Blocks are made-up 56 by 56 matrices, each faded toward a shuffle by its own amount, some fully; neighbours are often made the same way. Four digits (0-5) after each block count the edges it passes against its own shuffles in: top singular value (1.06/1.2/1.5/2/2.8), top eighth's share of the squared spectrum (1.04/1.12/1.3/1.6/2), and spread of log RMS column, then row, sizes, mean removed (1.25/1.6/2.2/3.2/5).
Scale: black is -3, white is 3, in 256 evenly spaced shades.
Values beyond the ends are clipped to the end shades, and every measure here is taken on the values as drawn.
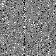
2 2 2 0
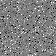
2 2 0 0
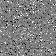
2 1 0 0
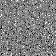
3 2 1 0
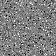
0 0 0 0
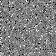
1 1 1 0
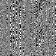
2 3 4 0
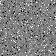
0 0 0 0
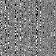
2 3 4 0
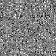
3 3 1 1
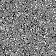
2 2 0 0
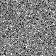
0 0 0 0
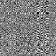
4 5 3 3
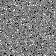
0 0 0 0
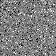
0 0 0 0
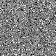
0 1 0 2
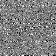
1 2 0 3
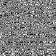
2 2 0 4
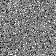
0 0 0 1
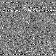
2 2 0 3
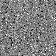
0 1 0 0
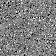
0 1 0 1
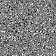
1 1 0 1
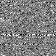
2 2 0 3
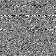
2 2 0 3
